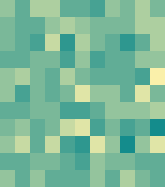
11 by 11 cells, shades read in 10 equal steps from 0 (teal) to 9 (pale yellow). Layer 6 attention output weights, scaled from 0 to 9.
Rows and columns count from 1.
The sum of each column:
46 41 42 50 39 47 43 44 35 50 54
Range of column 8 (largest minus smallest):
2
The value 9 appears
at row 5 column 11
